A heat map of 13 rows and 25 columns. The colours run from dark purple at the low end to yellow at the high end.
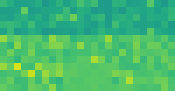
Average level on the scale: 70%. Seam: horizontal, 40% of the way down, the bottom part higher. Stripes: none. Odd patch: calmer, in the bottom middle. Histogram: bell-shaped. Calmest part: bottom middle.
